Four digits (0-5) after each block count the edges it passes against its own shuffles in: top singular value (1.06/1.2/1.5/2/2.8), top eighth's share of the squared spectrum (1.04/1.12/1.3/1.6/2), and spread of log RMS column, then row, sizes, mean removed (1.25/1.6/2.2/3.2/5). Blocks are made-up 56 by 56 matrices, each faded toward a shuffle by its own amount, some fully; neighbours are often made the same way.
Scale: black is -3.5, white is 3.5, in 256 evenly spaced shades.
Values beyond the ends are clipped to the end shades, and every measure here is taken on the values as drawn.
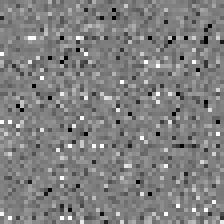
1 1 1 1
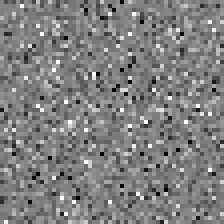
0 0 0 0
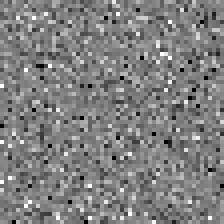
0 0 0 0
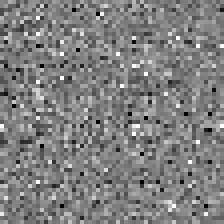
3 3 1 1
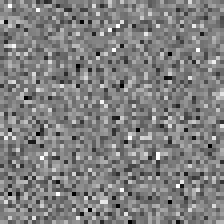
3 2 0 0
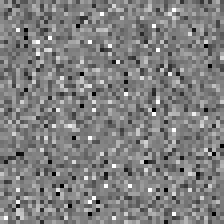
2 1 0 0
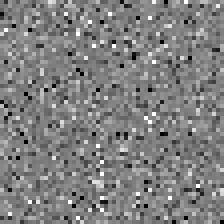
0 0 0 0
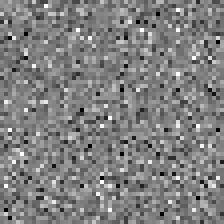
2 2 0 0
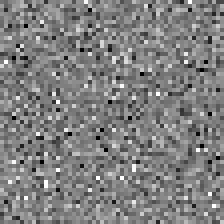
2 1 0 0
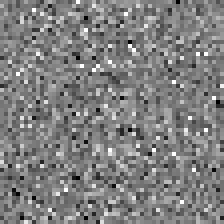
2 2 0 0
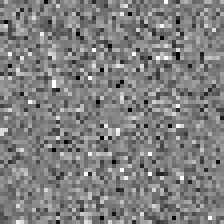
3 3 1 1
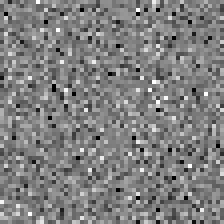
2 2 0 0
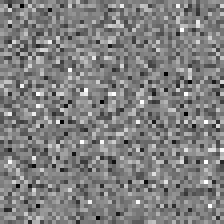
3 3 1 2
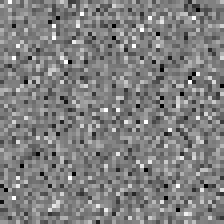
0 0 0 0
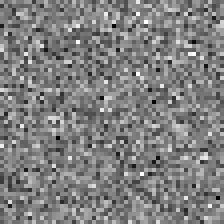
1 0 0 0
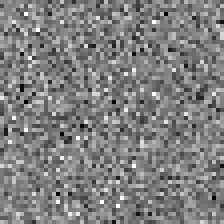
0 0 0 0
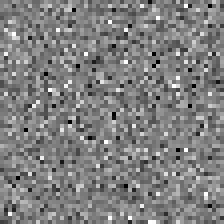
2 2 0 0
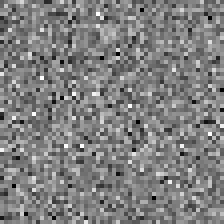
1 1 1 0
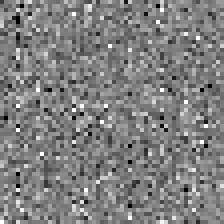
2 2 2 0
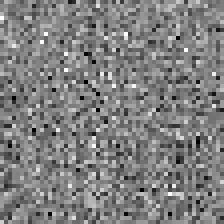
3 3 1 1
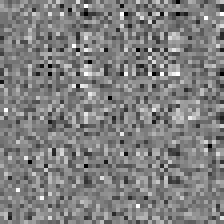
4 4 2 2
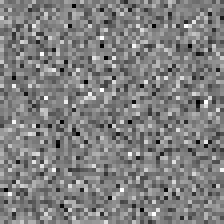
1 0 0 0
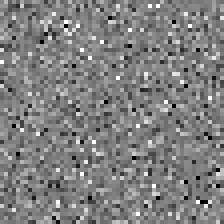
0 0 0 0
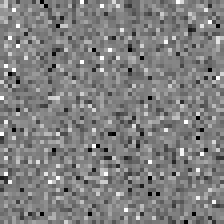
2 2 0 0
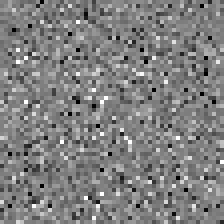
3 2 0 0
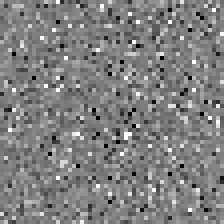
2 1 0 0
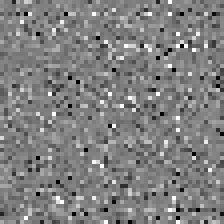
3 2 0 1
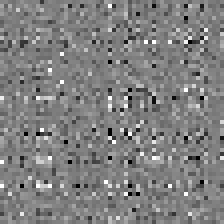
4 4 3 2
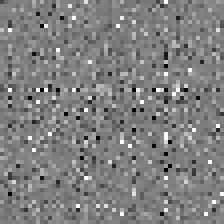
3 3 1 1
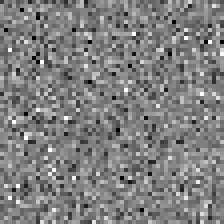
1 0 0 0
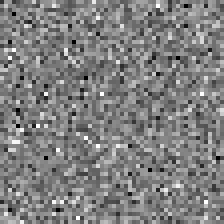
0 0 0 1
